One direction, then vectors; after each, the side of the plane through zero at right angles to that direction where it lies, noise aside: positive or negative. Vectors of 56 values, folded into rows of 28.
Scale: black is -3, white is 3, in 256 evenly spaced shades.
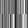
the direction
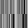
negative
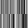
negative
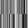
negative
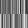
positive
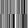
negative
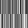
positive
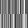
positive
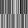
negative
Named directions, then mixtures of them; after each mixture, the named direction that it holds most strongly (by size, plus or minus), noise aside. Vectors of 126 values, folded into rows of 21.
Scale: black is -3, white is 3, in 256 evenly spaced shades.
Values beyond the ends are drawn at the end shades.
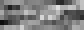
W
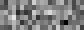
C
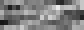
W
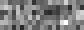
C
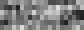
W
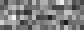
C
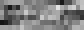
W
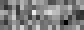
C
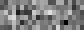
C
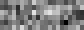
C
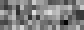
C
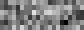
C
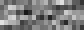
W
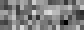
C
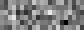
C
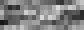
W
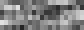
W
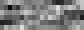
W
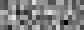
C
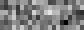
C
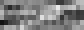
W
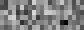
C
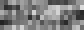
W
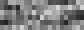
W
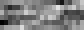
W
